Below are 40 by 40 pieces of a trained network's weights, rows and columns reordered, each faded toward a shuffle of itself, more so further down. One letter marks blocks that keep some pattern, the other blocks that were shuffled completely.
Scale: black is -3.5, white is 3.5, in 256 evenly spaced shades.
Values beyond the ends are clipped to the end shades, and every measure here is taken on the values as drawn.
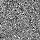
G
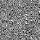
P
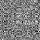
P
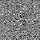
P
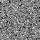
G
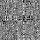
P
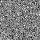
G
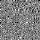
P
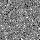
G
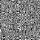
P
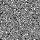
G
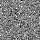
G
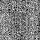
P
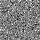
G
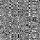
P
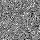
G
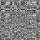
P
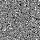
G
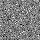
G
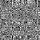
P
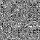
P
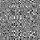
P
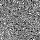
G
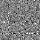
P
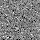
G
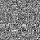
P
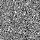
G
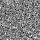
G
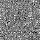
P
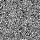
G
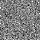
P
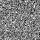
G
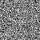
P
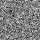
G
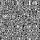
P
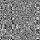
P
